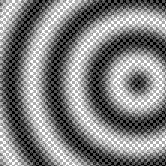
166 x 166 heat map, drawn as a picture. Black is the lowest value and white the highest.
Seam: none. Rings: centred on the middle right. Odd rows or columns: none. Slope: none.
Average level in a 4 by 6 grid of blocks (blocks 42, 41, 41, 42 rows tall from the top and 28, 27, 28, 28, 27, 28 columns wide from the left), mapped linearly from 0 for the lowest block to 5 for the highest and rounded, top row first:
4 3 3 3 3 3 | 0 5 3 1 4 4 | 0 5 3 1 4 4 | 4 3 3 3 3 3
